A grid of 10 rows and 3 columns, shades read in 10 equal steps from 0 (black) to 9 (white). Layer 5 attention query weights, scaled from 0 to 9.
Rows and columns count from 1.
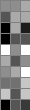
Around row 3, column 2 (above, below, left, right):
6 3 0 1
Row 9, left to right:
7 3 7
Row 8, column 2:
4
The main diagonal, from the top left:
5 6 1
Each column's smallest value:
0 3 1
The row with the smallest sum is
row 10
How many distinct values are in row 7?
3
